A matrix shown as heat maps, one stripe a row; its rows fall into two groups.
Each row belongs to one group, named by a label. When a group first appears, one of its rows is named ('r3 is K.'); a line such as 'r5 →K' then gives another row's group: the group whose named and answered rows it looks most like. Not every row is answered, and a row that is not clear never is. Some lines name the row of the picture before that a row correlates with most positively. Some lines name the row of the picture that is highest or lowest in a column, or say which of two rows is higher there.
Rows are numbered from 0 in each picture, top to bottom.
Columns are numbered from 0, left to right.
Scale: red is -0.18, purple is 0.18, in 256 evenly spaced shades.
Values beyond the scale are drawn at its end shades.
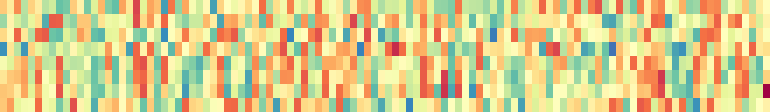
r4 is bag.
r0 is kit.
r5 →bag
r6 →bag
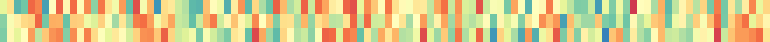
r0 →bag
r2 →bag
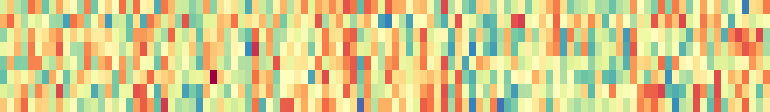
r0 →bag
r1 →kit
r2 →bag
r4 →bag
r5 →bag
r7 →bag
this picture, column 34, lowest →6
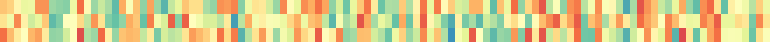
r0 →kit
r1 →kit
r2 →kit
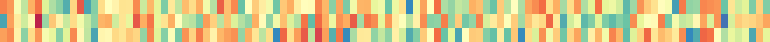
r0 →kit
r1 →bag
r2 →kit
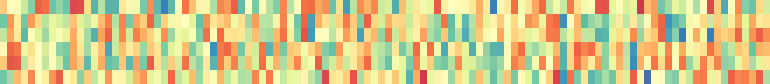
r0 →kit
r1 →bag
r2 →bag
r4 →kit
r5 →bag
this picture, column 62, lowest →0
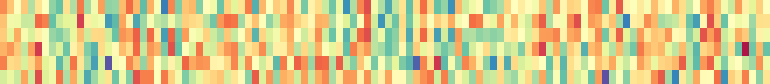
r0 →kit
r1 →kit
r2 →kit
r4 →kit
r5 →bag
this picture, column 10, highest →0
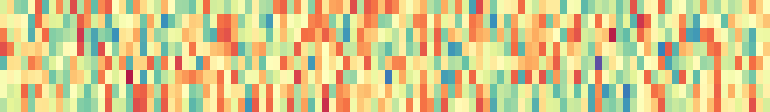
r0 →bag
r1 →kit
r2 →kit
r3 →kit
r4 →bag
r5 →kit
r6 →bag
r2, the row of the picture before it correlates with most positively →1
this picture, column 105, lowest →4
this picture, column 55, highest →5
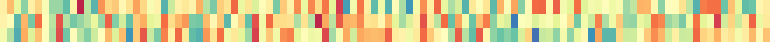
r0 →kit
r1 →bag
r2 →bag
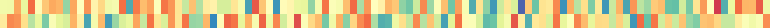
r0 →bag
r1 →kit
